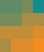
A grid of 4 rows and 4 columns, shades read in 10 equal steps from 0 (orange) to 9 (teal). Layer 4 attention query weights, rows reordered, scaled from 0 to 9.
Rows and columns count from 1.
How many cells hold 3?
3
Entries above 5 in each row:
3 0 0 0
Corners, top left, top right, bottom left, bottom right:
6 9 3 0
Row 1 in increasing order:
5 6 6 9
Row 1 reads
6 6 5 9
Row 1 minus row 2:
1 1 2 6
